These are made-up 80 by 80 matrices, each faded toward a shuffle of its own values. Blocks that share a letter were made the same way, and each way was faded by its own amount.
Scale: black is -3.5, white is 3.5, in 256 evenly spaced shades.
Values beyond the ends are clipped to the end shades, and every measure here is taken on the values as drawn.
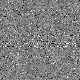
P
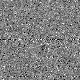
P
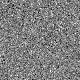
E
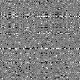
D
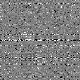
D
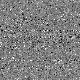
P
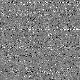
P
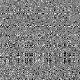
D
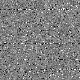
P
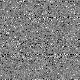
P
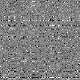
D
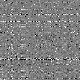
D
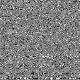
P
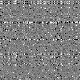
D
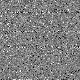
P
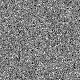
E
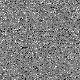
P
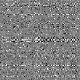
D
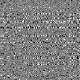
D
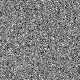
E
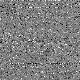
P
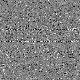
P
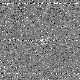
P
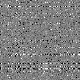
D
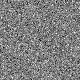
E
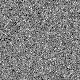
E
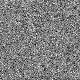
E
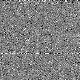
P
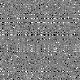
D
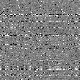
D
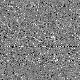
P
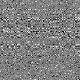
D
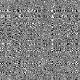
D
